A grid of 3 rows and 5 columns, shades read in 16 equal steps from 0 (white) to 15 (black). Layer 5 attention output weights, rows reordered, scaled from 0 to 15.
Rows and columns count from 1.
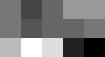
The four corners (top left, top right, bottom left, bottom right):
8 6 4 15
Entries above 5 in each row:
5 5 2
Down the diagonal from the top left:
8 10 2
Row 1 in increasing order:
6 6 8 9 11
